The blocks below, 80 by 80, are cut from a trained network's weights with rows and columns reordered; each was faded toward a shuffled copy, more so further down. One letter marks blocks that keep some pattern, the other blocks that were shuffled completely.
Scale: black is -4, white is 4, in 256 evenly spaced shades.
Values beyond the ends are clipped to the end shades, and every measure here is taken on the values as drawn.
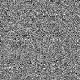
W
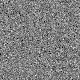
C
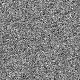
C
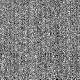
W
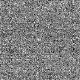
W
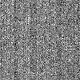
W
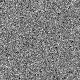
C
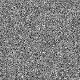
W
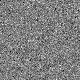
C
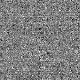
W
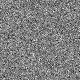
C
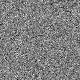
C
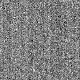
W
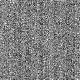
W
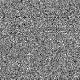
W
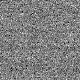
W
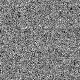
W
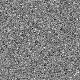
C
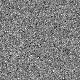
C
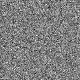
C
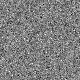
C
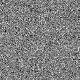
W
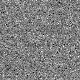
W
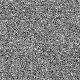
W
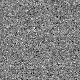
W
